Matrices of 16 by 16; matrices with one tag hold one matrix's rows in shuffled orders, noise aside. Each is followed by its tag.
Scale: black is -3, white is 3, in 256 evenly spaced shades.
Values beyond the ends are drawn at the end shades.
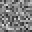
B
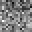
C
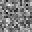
B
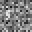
B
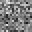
B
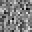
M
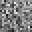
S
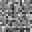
C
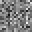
M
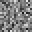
M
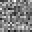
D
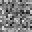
C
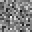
M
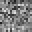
D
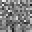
C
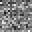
D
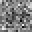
C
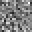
S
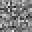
D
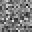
B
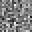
S
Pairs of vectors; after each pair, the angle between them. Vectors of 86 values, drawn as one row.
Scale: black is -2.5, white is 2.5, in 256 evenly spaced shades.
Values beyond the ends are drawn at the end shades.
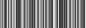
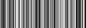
partly opposed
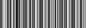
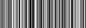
partly aligned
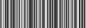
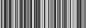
orthogonal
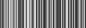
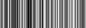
partly opposed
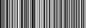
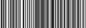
partly opposed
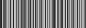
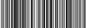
partly opposed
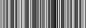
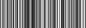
partly aligned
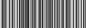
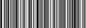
partly opposed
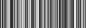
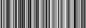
nearly opposite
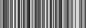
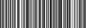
partly aligned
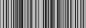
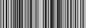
nearly parallel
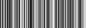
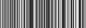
partly aligned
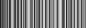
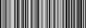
partly aligned
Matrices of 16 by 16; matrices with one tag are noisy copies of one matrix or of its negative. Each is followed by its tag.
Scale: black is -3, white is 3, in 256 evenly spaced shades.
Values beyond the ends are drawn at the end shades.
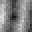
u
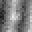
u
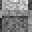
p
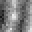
u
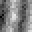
u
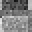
p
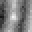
u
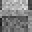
p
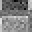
p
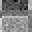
p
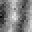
u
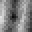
u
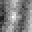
u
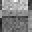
p
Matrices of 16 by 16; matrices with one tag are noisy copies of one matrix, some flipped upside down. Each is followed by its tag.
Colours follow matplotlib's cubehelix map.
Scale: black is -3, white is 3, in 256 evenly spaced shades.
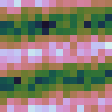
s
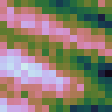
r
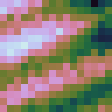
r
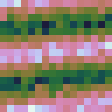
s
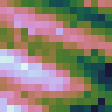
r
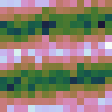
s
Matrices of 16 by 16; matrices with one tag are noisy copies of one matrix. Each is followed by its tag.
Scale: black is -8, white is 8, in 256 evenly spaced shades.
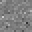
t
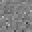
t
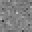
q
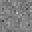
q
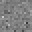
t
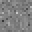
q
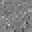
t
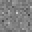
q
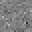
t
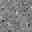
q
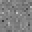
q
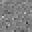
t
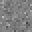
t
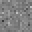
q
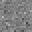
t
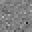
t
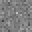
q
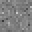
q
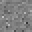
t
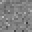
t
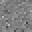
t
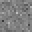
q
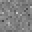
q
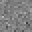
t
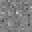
q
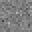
q
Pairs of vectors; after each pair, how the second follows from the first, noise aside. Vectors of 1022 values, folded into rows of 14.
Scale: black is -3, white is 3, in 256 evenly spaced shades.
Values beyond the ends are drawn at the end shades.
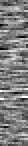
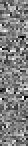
sign-scrambled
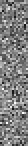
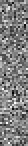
copied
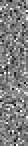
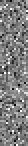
copied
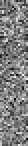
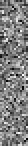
copied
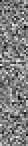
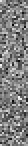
sign-scrambled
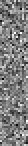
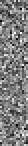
copied
